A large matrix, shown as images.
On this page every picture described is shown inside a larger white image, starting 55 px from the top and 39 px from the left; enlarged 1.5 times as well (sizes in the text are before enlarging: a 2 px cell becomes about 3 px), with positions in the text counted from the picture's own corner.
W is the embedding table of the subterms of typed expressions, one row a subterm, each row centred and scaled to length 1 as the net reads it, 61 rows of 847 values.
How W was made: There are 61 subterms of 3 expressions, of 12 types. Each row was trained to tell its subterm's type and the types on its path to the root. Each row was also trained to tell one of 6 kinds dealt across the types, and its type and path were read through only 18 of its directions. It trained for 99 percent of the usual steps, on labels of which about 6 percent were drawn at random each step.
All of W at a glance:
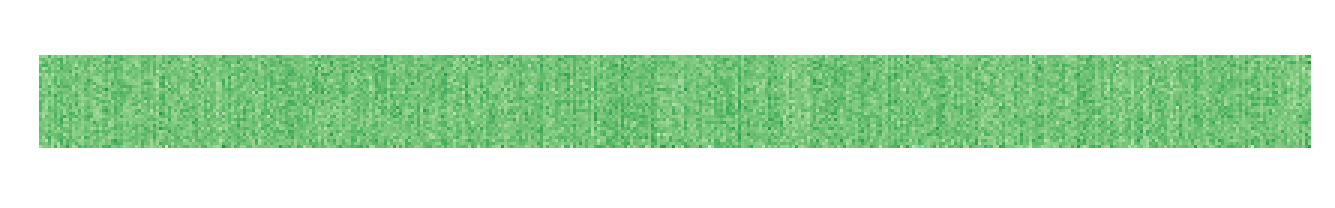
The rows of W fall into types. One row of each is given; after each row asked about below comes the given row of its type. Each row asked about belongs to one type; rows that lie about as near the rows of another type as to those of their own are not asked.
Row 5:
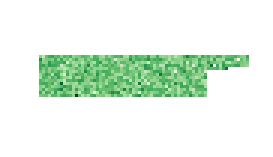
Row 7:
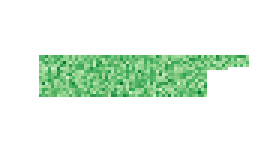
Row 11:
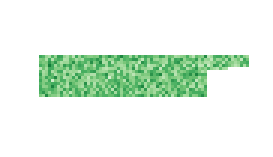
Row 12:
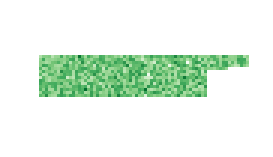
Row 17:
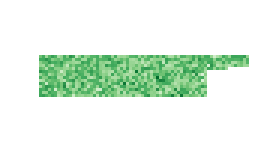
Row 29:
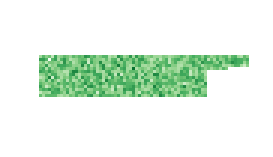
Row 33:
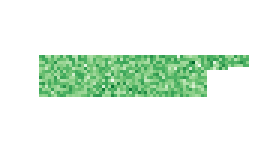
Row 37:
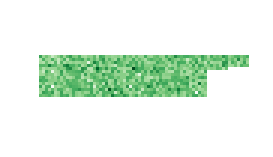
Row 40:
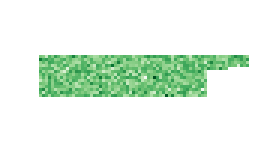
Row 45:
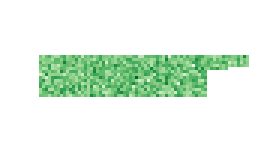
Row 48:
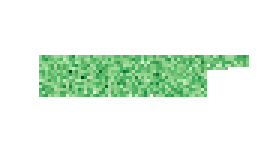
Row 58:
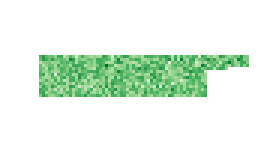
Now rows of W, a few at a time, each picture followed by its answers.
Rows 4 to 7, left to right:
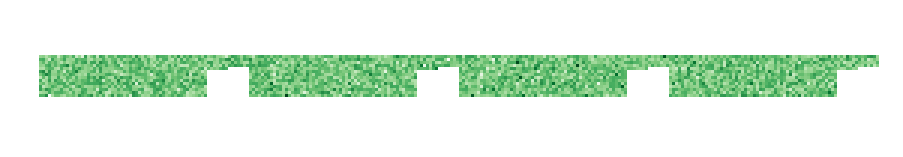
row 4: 40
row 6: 45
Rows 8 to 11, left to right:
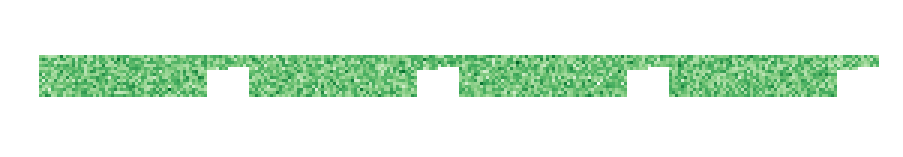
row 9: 33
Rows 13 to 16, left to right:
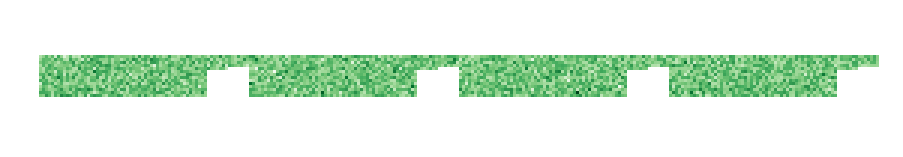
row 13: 7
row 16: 37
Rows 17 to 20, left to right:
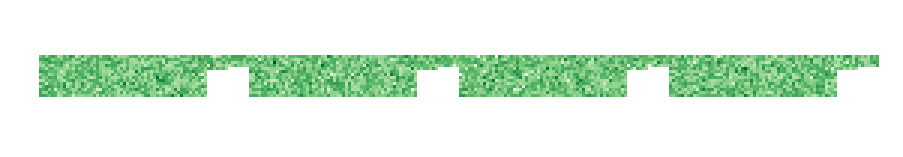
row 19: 17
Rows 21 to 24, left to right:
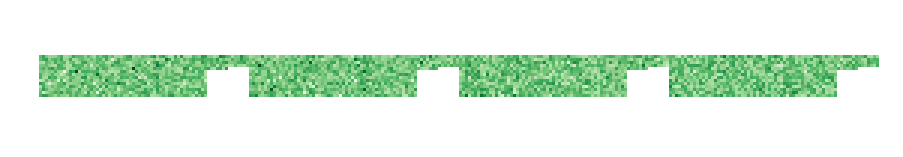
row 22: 7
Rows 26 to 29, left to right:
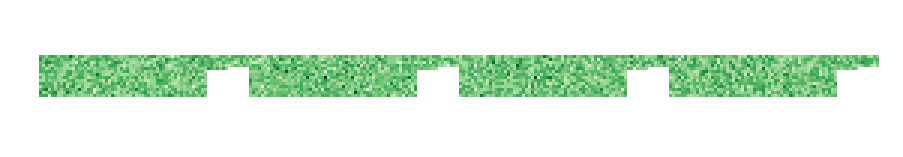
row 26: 17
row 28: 48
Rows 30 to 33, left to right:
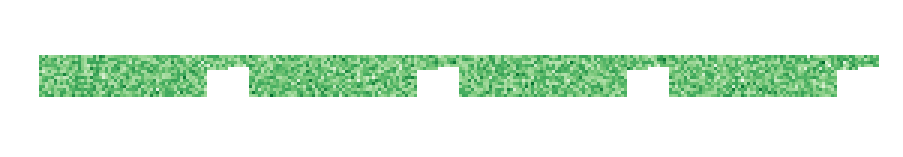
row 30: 37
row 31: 33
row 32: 48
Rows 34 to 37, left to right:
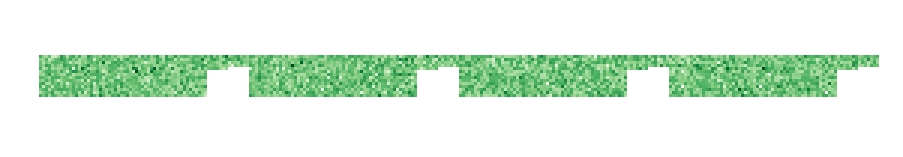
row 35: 11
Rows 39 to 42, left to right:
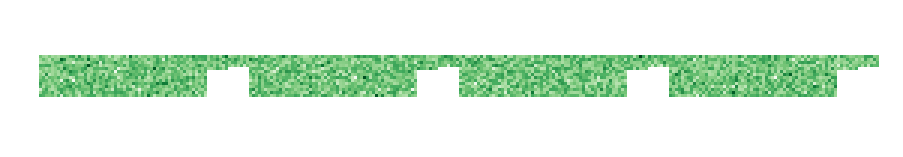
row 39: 37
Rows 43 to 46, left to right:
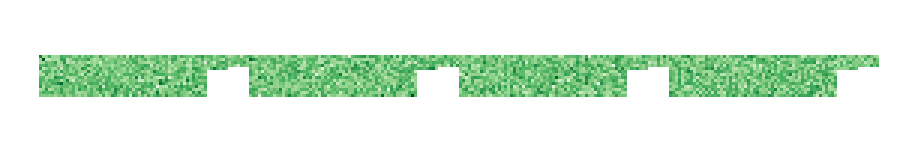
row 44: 58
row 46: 40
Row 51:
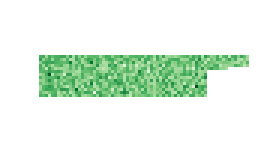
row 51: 17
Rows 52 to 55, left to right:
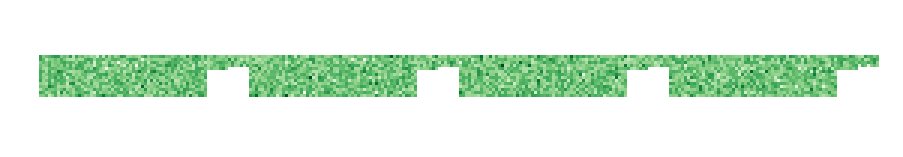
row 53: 12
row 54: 40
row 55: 33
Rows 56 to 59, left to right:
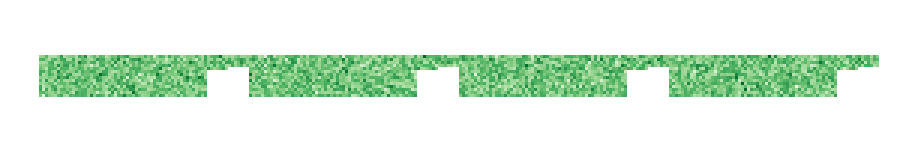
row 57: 29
